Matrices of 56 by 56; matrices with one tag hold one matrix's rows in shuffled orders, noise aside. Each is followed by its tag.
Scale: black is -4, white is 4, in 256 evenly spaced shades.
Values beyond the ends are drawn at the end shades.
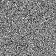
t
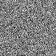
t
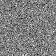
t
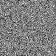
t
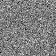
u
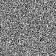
u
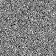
t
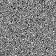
t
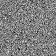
t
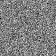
u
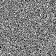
u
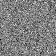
u
